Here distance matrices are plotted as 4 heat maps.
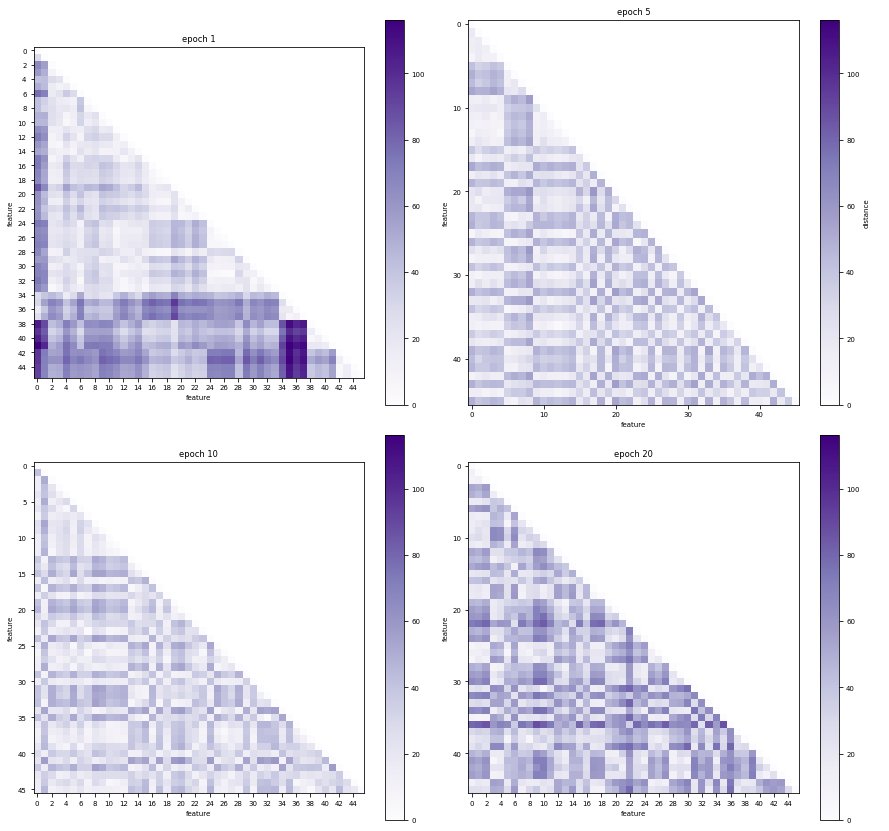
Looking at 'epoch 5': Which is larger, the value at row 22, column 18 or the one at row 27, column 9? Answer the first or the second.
the first
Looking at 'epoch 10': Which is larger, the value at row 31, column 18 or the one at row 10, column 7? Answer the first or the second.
the first
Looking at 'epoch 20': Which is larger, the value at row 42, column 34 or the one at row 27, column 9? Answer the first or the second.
the first
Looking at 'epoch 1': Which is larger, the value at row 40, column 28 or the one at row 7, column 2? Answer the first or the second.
the first
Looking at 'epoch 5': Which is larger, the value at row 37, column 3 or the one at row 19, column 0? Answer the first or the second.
the second
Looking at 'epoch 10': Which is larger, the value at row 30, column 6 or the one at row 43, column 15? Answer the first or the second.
the second
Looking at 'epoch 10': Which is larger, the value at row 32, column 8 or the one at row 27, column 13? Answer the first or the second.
the first
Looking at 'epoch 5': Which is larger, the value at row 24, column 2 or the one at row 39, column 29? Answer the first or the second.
the first
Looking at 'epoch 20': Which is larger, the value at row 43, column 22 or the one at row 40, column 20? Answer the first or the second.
the first
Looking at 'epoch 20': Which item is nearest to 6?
14
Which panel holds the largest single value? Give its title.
epoch 1
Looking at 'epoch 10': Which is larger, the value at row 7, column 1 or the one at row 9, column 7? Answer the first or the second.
the first
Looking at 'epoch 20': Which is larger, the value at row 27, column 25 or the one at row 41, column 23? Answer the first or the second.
the second
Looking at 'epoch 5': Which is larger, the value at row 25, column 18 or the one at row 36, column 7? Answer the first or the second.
the second
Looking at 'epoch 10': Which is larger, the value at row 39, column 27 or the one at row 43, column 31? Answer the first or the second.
the second
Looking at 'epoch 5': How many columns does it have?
46
